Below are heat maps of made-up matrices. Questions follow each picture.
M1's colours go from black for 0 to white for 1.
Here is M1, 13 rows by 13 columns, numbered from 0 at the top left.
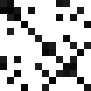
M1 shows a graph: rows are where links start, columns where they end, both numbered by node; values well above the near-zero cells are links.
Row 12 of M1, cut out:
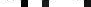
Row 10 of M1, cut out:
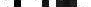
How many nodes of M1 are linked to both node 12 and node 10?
6
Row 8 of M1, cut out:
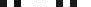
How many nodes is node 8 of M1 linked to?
9
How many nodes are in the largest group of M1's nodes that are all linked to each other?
7
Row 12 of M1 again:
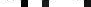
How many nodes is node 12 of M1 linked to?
10
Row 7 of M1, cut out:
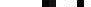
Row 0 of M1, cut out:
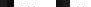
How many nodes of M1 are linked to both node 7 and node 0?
6
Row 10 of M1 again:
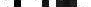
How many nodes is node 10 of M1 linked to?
8
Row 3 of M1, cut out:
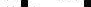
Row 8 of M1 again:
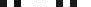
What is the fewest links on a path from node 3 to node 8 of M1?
1
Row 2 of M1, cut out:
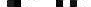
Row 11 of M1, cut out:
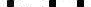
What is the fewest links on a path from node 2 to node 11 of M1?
1
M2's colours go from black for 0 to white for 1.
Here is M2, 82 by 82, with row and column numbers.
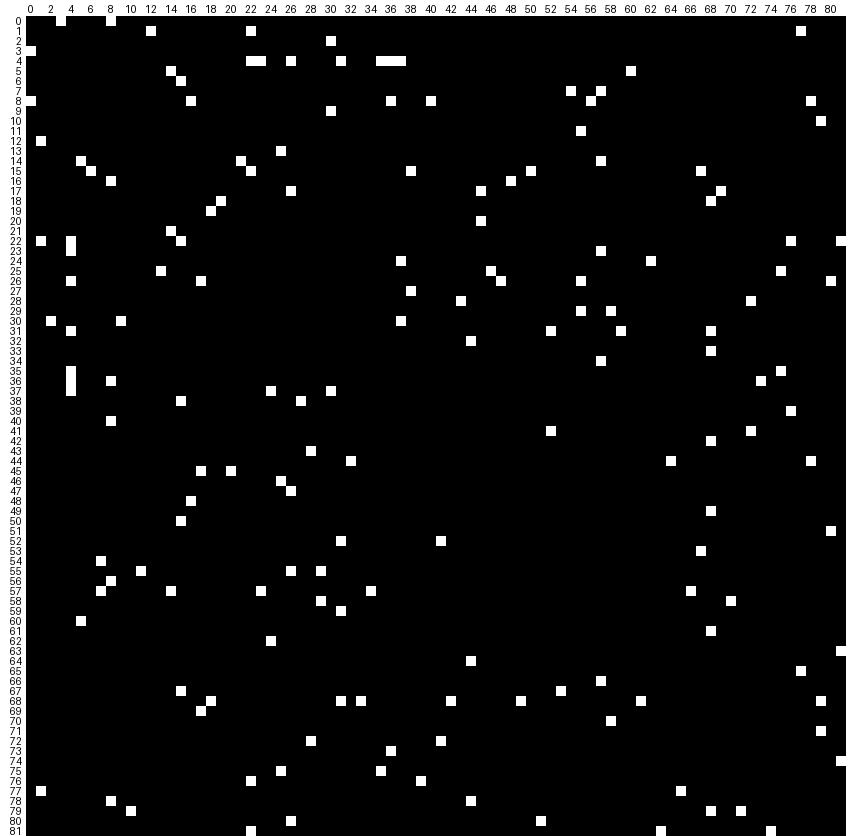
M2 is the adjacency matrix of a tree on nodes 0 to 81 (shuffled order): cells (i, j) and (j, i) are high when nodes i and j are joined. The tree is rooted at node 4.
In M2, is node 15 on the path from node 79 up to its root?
no
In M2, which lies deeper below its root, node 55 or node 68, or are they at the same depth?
the same depth
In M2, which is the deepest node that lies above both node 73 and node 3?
36
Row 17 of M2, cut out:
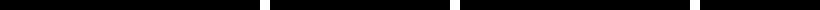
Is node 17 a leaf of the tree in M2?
no
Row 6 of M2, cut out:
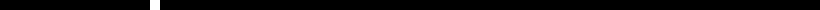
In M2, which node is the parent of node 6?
15
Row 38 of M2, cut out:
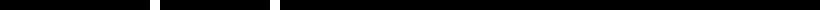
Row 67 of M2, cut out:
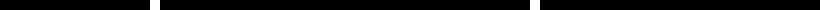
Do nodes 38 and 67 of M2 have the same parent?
yes
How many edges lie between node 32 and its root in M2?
5
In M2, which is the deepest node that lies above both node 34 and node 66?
57
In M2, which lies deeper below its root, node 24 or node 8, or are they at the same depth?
the same depth
